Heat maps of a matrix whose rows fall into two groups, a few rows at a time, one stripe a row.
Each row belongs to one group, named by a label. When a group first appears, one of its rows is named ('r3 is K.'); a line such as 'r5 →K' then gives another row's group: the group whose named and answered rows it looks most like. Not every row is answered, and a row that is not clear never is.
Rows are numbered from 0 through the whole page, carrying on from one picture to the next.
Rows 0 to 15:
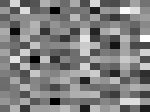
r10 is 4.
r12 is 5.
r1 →5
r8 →5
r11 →4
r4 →5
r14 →5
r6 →4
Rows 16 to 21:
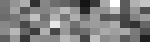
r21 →4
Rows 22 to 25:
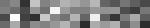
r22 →4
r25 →4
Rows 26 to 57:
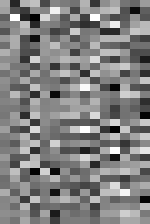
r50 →5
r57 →5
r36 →4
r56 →5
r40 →4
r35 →5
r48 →4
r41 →4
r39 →5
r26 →5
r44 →4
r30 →5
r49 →5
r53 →5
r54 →4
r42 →4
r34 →4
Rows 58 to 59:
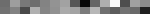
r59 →4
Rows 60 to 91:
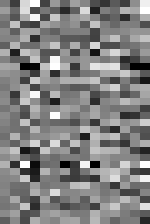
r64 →5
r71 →4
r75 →4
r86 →4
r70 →5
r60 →5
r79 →4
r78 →4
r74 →5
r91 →4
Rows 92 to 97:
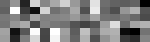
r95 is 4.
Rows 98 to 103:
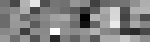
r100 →4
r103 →5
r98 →5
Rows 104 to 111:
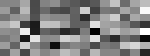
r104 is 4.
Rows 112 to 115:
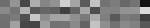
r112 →4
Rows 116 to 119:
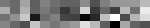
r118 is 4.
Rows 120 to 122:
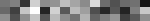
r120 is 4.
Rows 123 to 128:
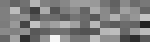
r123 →4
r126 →4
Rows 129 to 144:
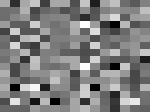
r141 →5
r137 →4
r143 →5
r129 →5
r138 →4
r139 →5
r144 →4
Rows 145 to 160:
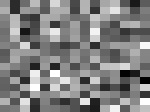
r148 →5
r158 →4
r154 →5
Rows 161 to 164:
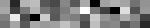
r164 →4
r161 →5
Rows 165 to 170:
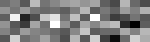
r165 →4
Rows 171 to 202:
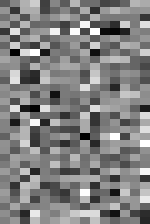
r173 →4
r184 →5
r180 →4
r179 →5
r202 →4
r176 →5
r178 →5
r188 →5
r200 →4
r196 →4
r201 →4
